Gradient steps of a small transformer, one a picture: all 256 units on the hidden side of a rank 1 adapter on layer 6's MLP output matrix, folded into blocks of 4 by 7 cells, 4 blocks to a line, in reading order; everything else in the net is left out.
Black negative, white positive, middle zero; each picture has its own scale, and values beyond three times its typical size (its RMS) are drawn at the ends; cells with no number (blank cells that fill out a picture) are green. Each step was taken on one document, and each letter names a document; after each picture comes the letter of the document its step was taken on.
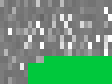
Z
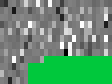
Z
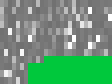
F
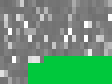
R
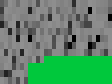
F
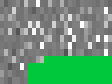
Z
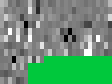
R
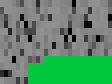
R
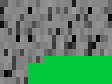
F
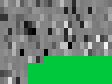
F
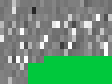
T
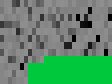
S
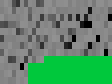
S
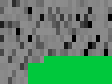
S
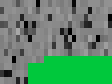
F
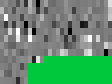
R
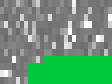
R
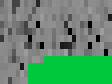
T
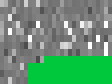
Z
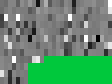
R
